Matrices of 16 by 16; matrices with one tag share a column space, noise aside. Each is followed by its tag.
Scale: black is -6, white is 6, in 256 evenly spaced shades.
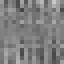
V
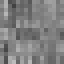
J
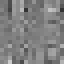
V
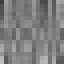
J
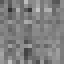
V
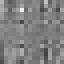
V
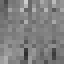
V
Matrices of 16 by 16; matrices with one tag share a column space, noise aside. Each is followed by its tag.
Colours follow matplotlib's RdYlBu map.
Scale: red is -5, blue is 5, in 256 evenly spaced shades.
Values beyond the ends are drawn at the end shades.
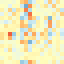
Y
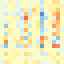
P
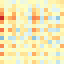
P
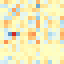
Y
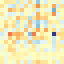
Y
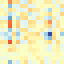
Y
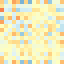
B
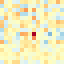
Y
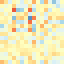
B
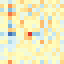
Y
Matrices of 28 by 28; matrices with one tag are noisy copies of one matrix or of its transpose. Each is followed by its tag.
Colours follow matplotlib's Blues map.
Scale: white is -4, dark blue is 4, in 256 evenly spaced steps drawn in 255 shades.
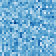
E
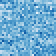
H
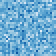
E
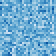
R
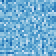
R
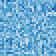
R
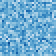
E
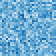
E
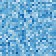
E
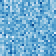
H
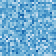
E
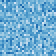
R
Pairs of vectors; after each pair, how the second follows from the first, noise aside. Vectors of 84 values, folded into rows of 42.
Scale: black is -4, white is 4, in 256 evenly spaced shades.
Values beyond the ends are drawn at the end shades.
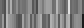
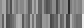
negated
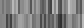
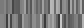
sign-scrambled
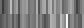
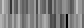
negated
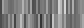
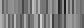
negated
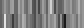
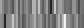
negated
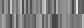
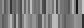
negated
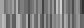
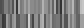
negated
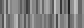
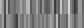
negated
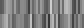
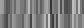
negated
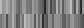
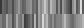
negated
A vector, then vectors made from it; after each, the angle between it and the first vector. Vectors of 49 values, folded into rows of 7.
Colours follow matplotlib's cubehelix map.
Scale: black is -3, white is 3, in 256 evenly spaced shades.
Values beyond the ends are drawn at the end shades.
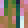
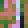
nearly opposite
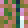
nearly parallel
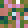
partly opposed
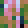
nearly opposite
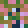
partly aligned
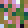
partly opposed
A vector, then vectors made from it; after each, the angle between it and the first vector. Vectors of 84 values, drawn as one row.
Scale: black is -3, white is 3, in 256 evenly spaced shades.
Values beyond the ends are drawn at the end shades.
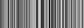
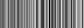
nearly parallel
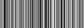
partly opposed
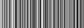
partly opposed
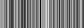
orthogonal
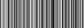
partly aligned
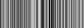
nearly parallel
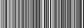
partly opposed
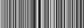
nearly opposite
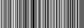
partly opposed
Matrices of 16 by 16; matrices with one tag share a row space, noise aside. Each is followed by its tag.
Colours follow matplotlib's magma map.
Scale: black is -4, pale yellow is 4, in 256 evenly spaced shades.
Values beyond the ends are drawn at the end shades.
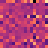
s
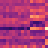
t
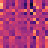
s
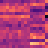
t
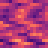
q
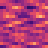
q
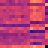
t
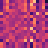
s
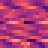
q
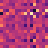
s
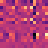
s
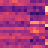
t
